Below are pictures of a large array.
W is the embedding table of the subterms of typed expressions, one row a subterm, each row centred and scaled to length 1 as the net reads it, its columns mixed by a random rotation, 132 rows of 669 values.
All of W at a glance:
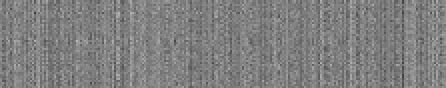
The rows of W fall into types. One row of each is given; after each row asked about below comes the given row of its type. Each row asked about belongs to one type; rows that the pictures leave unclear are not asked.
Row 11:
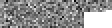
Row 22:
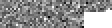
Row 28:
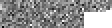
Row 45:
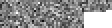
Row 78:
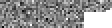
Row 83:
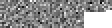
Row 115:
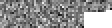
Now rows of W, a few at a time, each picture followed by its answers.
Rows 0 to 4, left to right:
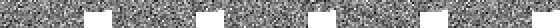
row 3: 11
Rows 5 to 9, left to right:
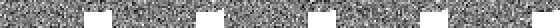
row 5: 115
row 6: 78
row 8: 78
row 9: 22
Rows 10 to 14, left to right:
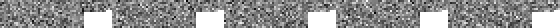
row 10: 45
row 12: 45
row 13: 11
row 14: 45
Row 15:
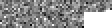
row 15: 22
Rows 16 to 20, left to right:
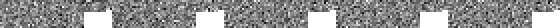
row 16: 115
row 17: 28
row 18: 83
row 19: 83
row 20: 83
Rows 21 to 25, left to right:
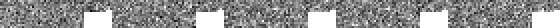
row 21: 83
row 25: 28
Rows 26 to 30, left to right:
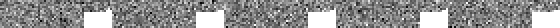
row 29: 78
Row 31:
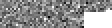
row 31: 22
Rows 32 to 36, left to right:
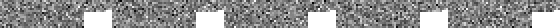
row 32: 22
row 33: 78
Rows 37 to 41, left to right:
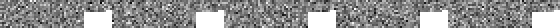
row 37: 83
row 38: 45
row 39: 115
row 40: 45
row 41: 11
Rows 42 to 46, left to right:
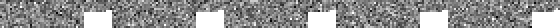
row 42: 115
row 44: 78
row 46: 22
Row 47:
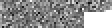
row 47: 28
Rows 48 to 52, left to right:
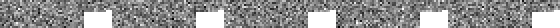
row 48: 45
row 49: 11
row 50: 11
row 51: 78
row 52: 11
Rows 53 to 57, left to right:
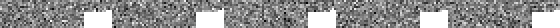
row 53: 28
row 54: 11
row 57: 45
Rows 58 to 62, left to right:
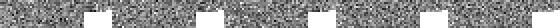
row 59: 83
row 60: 11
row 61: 11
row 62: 11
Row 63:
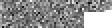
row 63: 28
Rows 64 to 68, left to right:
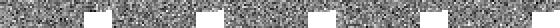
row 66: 11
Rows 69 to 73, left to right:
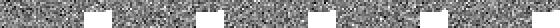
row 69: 78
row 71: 83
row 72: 22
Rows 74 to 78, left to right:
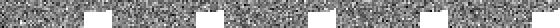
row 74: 78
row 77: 78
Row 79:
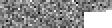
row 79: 11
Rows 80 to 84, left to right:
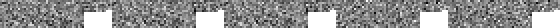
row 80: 45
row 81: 45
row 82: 45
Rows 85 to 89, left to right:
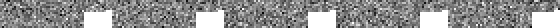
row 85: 78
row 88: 45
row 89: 115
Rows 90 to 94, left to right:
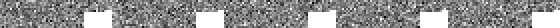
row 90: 78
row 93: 22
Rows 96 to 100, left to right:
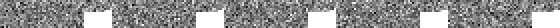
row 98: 28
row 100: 22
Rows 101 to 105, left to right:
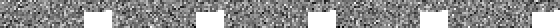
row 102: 115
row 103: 115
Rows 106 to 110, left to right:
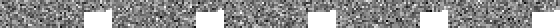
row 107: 22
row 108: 45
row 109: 83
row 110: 83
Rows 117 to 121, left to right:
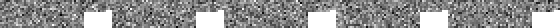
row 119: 11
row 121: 115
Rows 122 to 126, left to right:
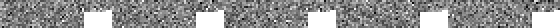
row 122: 28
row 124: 28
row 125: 11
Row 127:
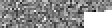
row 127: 22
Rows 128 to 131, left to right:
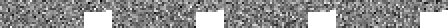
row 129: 22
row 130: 45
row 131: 115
